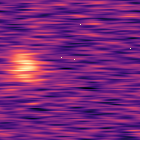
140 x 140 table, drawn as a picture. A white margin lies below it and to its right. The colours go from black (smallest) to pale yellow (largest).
Bumps: one, in the middle left. Histogram: skewed, a long tail of high values. Ninth with the highest average: middle left. Lone odd cells: 4, each higher than its neighbours.
